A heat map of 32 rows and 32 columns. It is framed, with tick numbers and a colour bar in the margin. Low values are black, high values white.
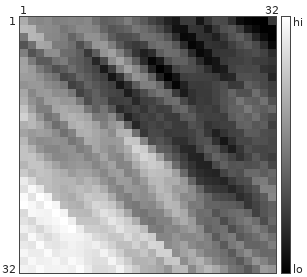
The grain runs diagonally down to the right. The halves do not mirror each other. The ninth with the lowest average is the top right. The bottom left is the ninth with the highest average. Values rise toward the bottom left.
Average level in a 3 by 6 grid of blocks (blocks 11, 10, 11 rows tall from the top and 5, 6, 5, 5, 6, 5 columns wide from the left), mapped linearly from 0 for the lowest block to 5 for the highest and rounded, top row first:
211000 | 332101 | 544321
